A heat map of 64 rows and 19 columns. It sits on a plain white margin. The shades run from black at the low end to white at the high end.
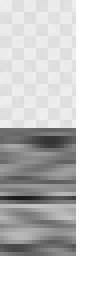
The table splits into 2 rows of 1 panel. Panel 1,1: very high, checkered, faint in contrast. Panel 2,1: middling, streaked across, strong in contrast.
